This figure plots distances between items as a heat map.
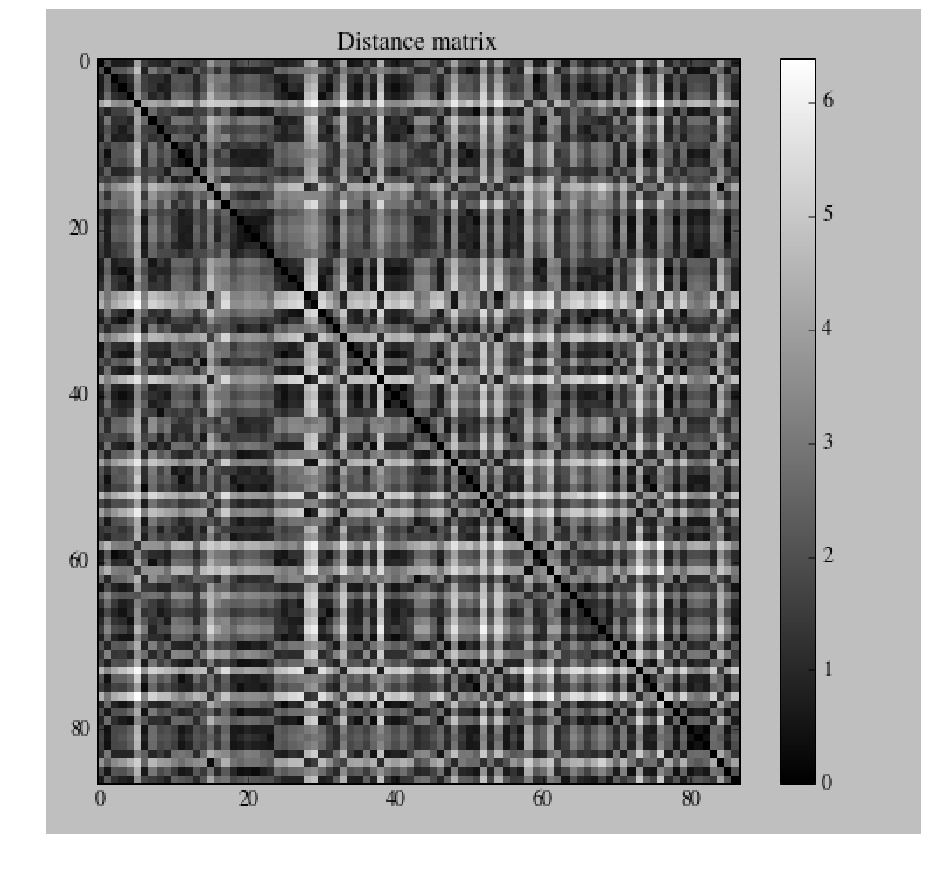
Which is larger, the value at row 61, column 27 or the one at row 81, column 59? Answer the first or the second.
the first
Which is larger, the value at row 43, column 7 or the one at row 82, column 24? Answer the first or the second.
the first
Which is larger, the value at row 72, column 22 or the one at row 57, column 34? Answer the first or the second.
the second
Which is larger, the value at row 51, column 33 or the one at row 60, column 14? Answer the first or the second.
the first
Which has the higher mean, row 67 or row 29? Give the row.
29
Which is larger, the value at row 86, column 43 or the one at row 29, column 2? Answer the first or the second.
the second
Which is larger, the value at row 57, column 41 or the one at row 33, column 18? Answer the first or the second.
the second
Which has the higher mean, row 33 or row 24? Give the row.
33
